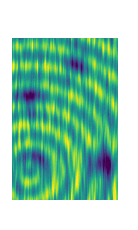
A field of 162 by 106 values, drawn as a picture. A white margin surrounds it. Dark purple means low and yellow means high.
Concentric rings centre on the bottom left. There are four dips. The bottom right is the ninth with the lowest average. There is no overall slope.
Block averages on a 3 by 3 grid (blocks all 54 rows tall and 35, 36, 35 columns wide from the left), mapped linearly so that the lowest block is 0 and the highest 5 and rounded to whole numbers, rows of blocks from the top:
424
254
250
